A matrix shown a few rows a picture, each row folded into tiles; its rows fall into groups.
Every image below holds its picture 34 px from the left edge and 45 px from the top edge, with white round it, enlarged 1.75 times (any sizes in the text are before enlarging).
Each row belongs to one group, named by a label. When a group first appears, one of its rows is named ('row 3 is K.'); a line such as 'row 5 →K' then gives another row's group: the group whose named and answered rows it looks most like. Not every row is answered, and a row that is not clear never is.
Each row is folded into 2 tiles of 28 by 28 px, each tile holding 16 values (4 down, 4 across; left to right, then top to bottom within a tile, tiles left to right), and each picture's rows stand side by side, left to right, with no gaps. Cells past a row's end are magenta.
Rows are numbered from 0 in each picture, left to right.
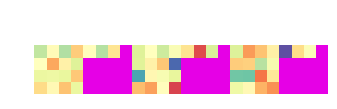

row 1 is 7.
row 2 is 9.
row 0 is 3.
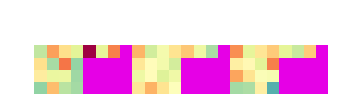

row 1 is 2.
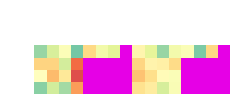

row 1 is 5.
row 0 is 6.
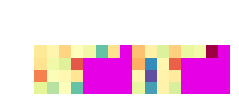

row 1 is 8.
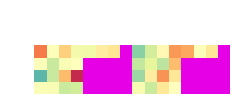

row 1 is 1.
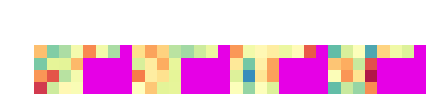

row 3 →6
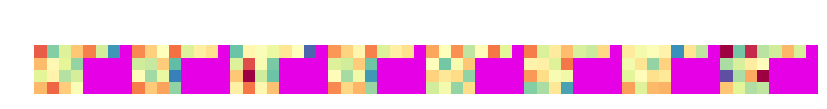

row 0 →2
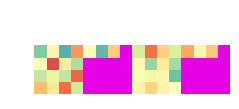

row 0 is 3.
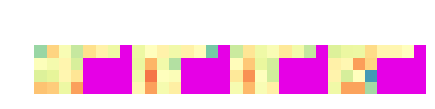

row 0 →7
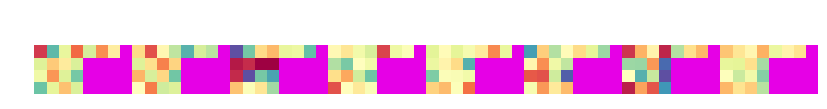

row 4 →7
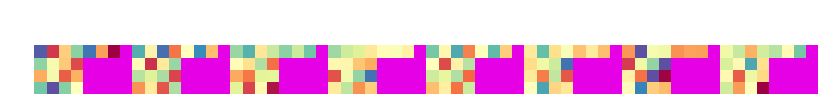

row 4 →3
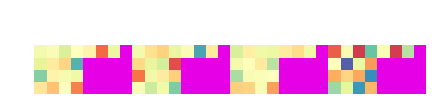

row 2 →7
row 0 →7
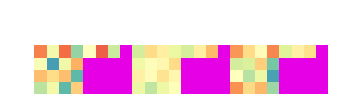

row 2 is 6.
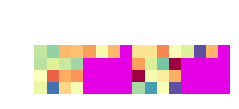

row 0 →1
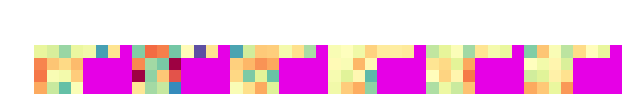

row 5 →7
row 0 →5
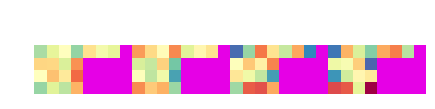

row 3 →7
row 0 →6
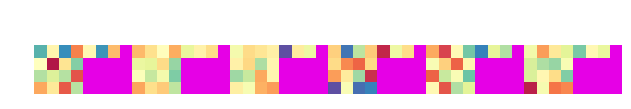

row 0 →3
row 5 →9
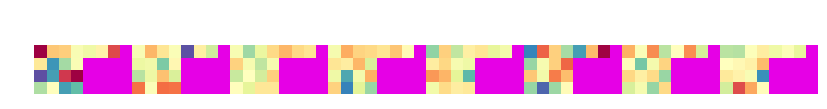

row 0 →8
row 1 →9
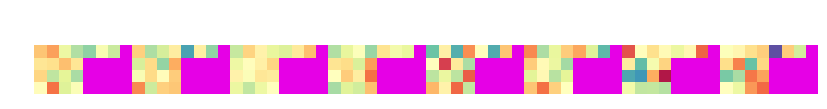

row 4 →3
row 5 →2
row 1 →9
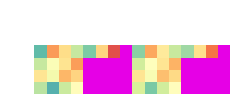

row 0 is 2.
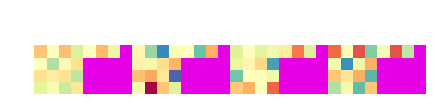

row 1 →5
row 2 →7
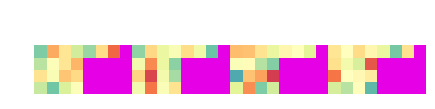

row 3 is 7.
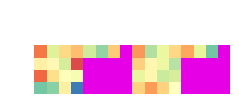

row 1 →2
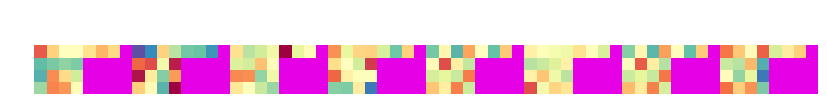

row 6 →3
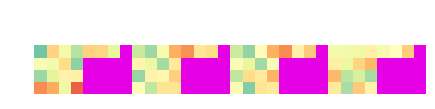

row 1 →1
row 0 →7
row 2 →1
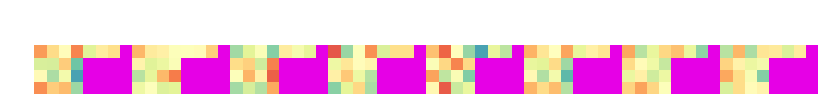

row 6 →2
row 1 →8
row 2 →6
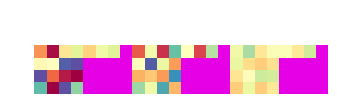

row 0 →8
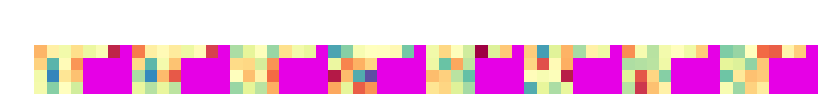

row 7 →1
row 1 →8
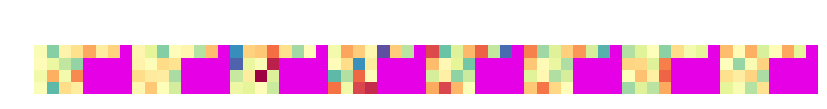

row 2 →1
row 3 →9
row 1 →5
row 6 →6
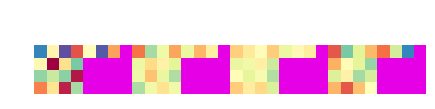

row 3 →2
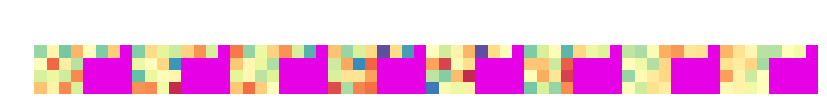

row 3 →9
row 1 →7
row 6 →1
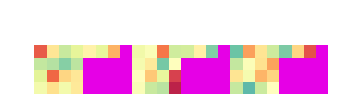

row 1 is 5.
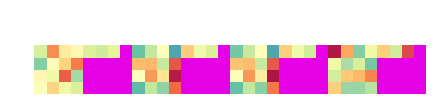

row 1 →6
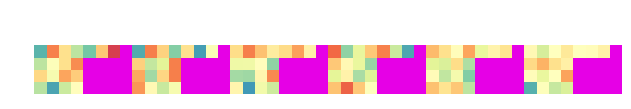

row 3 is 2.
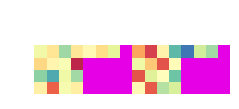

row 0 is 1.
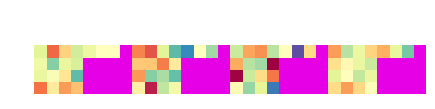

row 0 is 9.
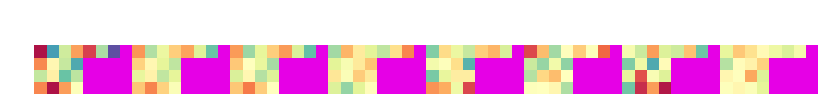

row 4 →7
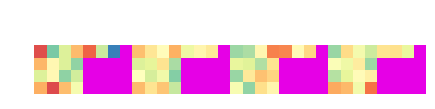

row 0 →2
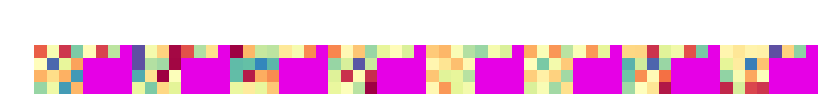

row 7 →9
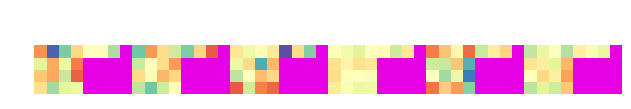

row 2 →9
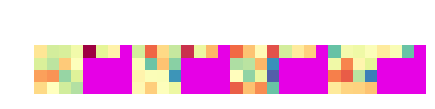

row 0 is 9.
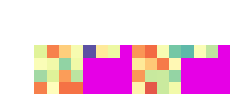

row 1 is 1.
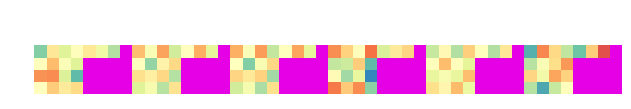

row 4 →3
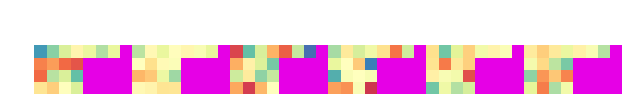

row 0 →5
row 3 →7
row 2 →2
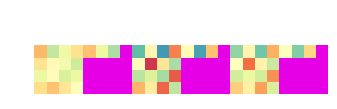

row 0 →2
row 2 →3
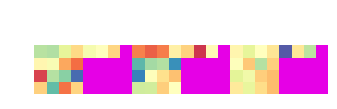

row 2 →9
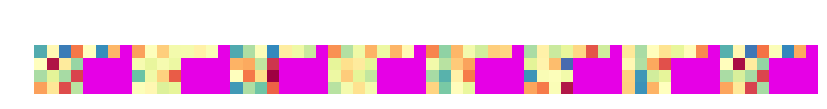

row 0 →3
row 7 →3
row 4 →8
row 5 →7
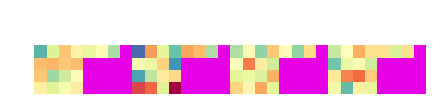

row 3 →1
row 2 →3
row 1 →7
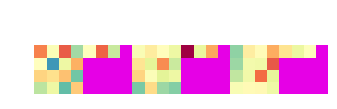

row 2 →1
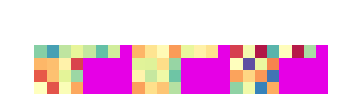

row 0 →5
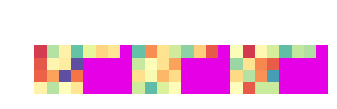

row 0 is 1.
